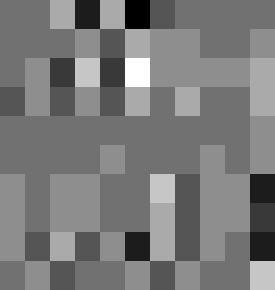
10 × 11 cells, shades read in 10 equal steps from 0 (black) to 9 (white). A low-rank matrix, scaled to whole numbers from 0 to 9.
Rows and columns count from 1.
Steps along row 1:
same up down up down up up same same same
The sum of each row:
40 49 55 49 45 47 48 48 42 48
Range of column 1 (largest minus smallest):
2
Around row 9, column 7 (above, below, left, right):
6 3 1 3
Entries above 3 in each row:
8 10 9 8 11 11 9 9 6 9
